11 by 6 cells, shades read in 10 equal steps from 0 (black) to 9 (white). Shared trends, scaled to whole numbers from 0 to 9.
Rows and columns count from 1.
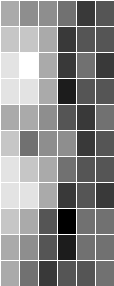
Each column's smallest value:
6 4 2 0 2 2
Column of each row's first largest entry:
1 1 2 1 1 1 1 1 1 1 1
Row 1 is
6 5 5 4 2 3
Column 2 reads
5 7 9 8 6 4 7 8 6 5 4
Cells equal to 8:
6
